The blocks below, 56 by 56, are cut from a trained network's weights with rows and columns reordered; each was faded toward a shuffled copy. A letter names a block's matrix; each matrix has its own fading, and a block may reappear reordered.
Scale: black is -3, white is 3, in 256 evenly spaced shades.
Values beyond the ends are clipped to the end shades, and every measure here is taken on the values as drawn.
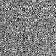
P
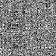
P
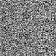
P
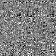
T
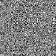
T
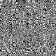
T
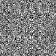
P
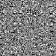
T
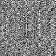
P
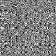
T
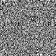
P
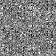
P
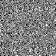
T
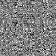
T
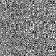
P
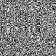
P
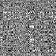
T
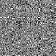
T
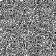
P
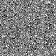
P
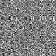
P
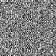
P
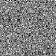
T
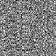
P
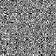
T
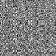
P
